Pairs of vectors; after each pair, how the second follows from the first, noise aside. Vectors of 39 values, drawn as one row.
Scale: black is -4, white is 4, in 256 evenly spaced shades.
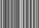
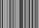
negated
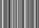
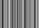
negated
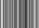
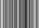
copied
